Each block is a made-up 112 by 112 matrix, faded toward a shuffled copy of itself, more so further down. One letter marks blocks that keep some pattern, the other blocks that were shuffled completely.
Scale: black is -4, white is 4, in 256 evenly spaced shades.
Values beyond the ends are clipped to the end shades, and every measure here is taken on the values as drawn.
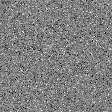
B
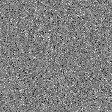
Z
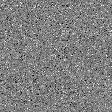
Z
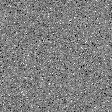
B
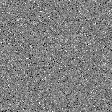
Z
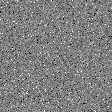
B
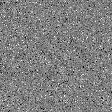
Z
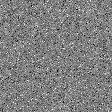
B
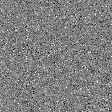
Z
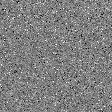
B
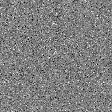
Z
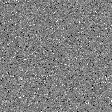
Z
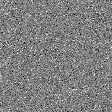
Z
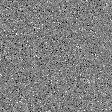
B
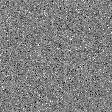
B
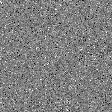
Z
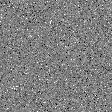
B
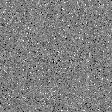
Z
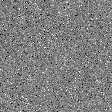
B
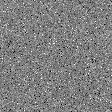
B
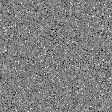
Z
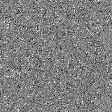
Z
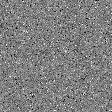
B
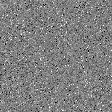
Z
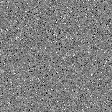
Z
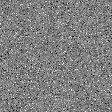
Z
